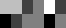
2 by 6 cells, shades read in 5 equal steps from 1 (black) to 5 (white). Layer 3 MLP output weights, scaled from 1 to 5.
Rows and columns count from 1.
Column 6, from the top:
2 3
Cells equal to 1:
2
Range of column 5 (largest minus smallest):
4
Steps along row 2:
up up same down up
